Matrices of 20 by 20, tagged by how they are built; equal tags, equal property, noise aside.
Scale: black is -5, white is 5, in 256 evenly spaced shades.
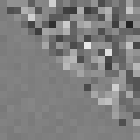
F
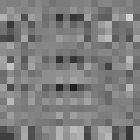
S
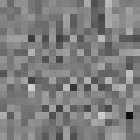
S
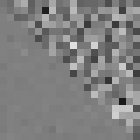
F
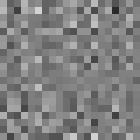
S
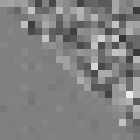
F
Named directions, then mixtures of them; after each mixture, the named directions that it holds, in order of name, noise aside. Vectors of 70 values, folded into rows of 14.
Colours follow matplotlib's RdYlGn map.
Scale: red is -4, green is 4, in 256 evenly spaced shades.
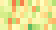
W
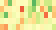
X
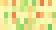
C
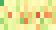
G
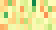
C, X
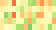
C, W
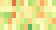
C, W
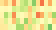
C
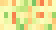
C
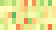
C, G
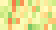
W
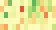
X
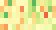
X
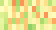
G, W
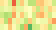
C, W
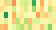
C, X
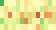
G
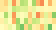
C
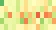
G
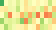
G
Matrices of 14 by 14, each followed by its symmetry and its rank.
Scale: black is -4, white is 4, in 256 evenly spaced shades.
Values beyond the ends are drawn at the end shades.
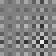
symmetric, rank one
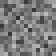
symmetric, full rank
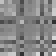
symmetric, rank two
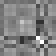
symmetric, rank two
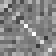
symmetric, full rank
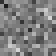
symmetric, full rank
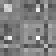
symmetric, rank two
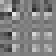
symmetric, rank two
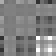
symmetric, rank one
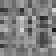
neither, rank three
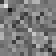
symmetric, full rank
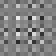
symmetric, rank one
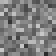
neither, full rank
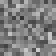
neither, full rank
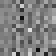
neither, rank three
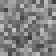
neither, full rank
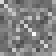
symmetric, full rank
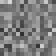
neither, rank three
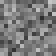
neither, full rank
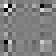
symmetric, rank one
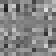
neither, rank three
